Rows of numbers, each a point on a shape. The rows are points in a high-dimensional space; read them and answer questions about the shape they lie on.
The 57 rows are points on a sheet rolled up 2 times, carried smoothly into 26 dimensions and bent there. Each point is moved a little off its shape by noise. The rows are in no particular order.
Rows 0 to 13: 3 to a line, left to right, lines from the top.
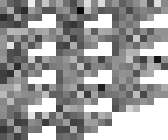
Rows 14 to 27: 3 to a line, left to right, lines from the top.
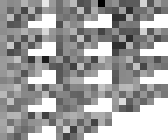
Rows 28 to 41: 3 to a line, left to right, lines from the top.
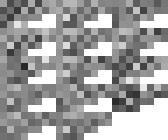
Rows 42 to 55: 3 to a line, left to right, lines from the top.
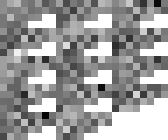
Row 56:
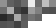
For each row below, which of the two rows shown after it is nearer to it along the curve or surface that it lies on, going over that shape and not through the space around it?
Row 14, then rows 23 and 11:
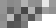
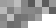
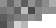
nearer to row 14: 23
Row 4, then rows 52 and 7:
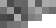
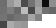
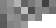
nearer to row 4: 7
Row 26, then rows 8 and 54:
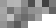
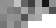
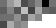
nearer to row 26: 8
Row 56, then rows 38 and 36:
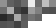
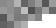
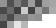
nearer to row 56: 36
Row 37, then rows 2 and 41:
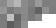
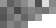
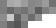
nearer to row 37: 41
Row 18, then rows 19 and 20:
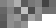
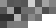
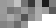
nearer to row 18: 20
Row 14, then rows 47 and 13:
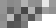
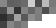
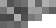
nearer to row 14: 13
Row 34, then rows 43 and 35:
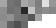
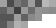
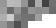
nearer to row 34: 43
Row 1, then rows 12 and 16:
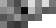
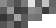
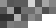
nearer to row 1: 12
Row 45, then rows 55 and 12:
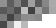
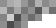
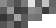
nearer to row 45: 12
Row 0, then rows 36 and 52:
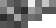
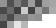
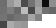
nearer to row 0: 36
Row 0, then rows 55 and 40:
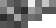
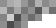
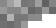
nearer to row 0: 55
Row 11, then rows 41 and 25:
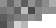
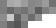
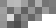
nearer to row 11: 41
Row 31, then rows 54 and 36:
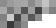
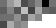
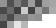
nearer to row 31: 54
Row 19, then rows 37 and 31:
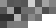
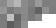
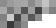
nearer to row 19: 31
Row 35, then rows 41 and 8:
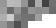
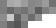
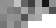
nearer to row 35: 8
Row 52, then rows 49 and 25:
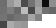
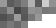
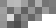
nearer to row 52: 25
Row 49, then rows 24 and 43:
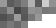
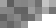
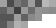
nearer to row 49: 43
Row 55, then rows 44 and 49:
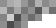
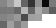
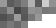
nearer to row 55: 44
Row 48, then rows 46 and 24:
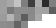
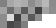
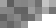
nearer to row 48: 46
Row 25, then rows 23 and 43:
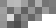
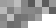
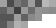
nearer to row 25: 23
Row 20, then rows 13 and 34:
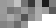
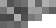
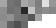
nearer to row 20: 34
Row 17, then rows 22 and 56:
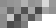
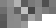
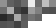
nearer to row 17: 22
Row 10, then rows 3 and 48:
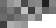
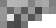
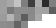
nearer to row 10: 48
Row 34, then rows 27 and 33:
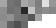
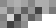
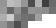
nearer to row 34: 27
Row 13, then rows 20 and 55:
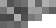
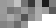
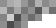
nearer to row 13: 55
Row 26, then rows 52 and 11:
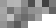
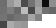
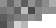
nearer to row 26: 52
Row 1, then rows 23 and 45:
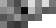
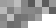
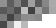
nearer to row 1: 45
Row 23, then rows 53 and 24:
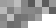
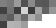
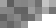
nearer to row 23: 53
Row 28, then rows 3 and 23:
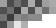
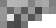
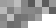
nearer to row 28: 23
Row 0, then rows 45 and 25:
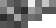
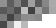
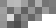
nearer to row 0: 45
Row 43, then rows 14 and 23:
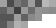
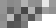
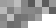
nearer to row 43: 14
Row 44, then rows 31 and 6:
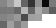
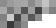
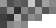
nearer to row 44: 31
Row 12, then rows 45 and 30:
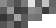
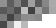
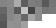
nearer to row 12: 45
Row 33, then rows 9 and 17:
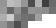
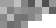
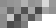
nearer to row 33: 9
